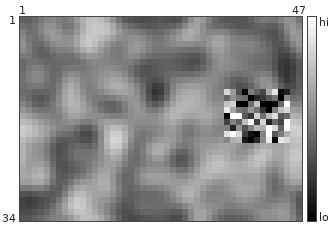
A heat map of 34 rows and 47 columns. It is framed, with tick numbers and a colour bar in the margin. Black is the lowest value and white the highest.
No overall slope runs across the table. In the middle right lies a patch that is rougher than the rest. The halves do not mirror each other. The field is mottled with small blotches. Values change most from cell to cell in the middle right.
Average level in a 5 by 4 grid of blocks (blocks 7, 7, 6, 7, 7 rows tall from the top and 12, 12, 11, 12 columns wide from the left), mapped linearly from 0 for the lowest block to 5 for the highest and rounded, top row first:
3321
2220
3343
2445
2233
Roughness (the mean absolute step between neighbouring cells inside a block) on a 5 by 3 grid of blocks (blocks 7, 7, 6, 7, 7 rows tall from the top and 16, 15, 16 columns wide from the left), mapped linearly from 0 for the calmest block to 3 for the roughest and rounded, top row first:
000 | 001 | 003 | 000 | 000
